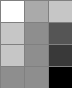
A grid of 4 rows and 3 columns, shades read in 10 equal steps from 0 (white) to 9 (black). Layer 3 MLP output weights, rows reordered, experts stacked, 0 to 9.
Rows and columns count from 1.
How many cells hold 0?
1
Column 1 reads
0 2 2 4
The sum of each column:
8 15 24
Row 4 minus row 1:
4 1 7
